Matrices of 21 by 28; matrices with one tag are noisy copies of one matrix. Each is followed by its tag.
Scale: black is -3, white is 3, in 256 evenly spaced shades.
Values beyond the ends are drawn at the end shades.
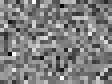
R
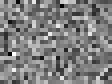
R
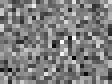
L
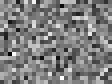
R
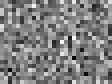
L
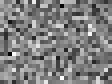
R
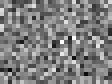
L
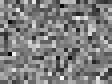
R
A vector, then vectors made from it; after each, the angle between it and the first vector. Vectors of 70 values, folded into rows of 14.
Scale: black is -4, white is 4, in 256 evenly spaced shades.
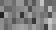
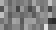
partly opposed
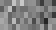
orthogonal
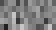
orthogonal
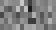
partly aligned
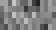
orthogonal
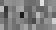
partly aligned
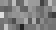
partly opposed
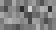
partly opposed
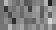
partly aligned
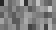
partly aligned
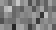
orthogonal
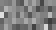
nearly opposite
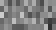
nearly opposite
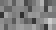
nearly parallel
